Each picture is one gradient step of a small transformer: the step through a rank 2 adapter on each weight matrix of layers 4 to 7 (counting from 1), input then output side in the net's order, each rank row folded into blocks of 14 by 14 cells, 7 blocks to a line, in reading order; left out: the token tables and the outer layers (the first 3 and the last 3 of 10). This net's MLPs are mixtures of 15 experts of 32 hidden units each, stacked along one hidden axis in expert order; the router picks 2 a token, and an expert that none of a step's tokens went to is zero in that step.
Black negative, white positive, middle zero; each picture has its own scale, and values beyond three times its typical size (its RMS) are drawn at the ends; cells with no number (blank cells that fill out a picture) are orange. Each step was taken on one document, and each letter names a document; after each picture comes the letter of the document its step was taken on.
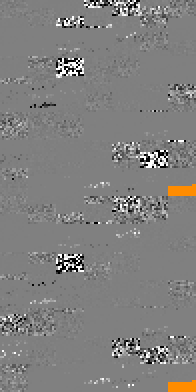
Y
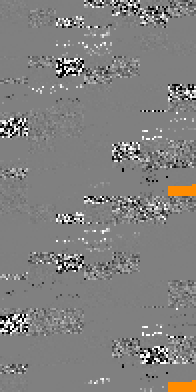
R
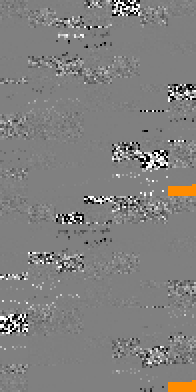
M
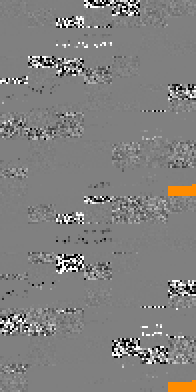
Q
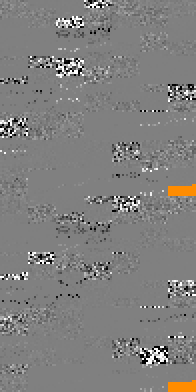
M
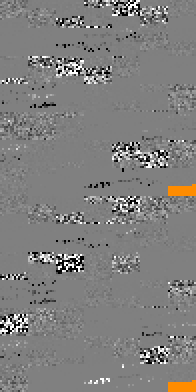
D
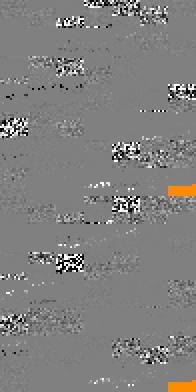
Y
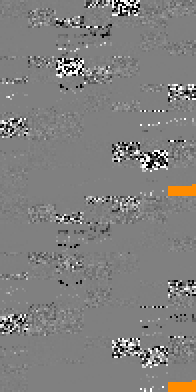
R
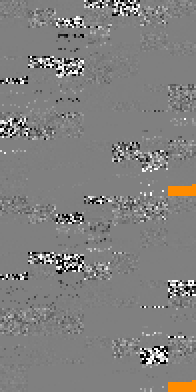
M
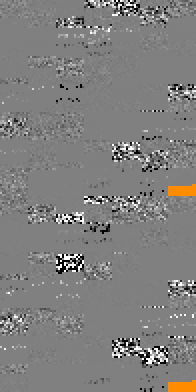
R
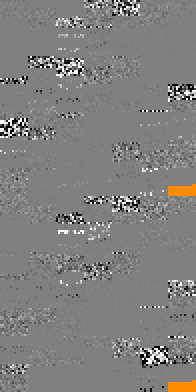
M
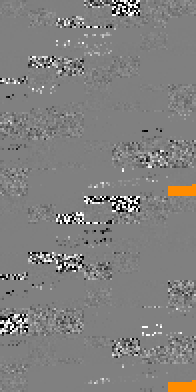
Q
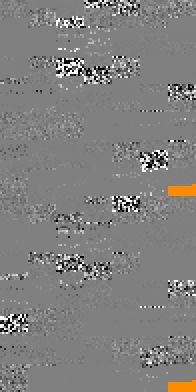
M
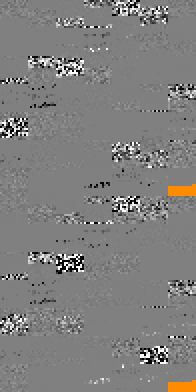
D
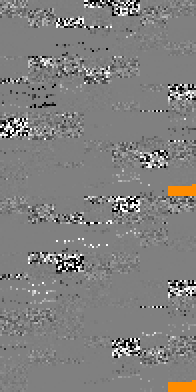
D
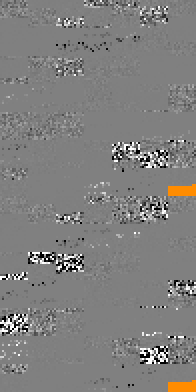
Y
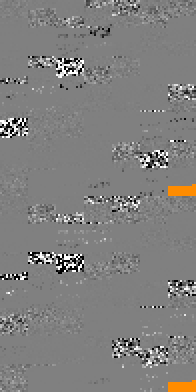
R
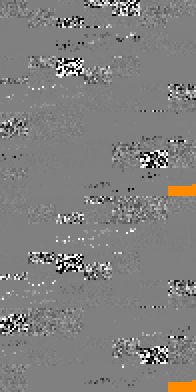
Y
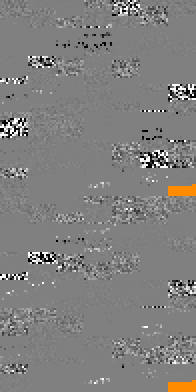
Q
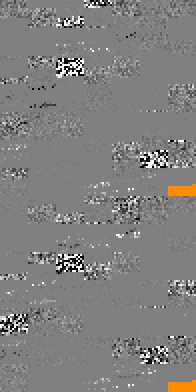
Y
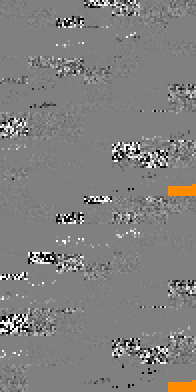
Y
